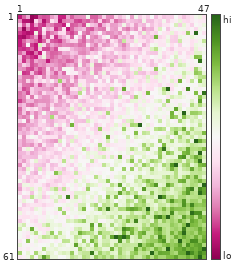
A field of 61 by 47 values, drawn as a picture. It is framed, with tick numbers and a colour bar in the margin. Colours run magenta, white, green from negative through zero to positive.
Odd rows or columns: none. Average level on the scale: 50%. Stripes: none. Grain: fine. Ninth with the lowest average: top left. Slope: up to the bottom right. Ninth with the highest average: bottom right.
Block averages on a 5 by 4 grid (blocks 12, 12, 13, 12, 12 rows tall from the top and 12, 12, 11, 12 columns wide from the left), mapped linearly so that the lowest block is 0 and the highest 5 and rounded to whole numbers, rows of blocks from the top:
0112 | 1123 | 1234 | 2344 | 3445
